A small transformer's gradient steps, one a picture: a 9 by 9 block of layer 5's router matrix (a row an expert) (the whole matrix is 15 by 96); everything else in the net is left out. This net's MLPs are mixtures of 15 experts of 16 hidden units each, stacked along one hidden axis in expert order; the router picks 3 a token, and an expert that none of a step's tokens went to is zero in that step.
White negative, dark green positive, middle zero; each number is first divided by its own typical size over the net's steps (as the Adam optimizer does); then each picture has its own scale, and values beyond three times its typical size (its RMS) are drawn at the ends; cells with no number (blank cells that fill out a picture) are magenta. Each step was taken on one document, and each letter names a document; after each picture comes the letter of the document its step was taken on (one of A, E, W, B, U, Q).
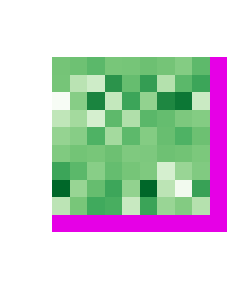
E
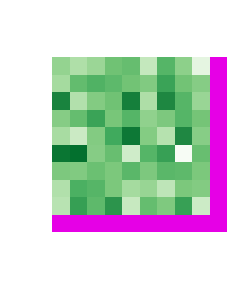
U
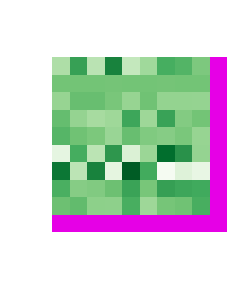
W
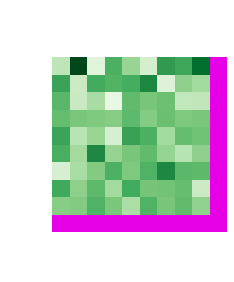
W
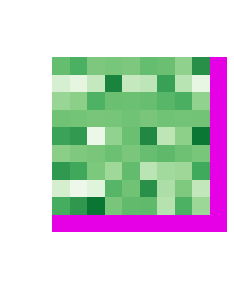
E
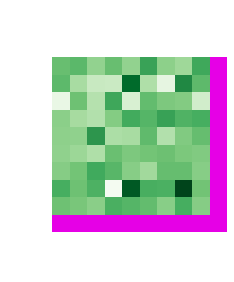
E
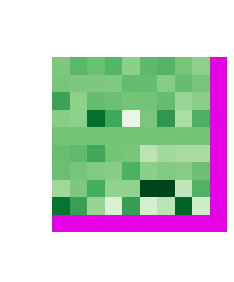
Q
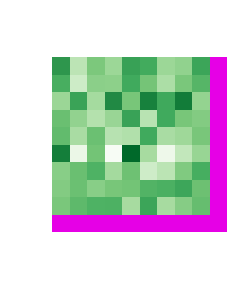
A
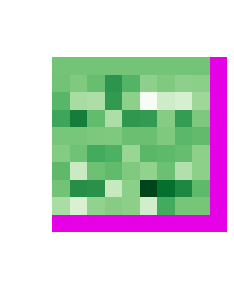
Q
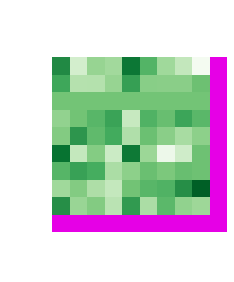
A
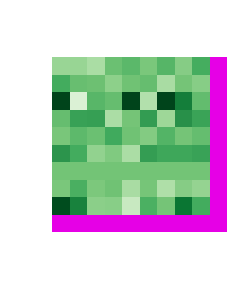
U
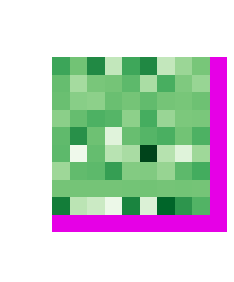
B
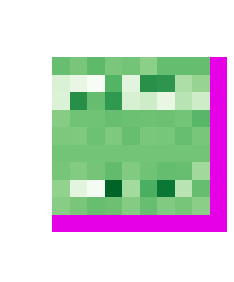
E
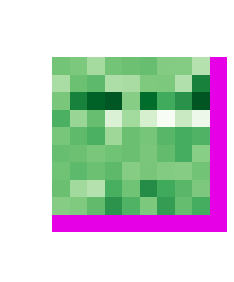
B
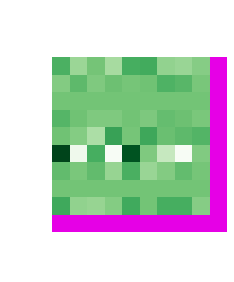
A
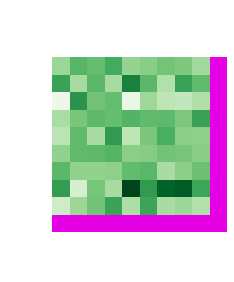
E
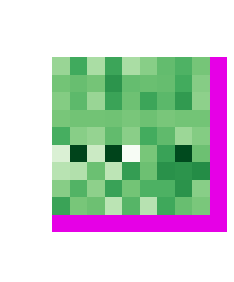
A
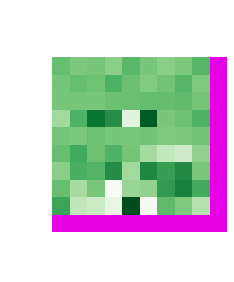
Q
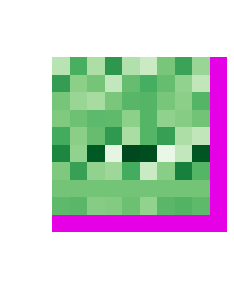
W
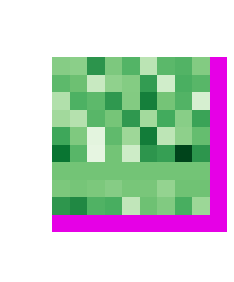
U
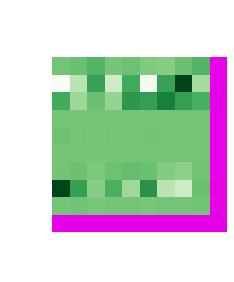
E
